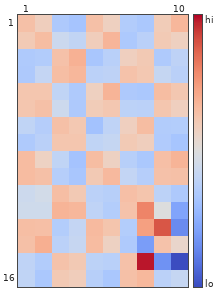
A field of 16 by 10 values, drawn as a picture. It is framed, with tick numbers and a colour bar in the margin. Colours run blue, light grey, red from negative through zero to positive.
Histogram: bell-shaped. Grain: checkered. Slope: none. Odd patch: rougher, in the bottom right. Average level on the scale: 50%. Roughest part: bottom right.
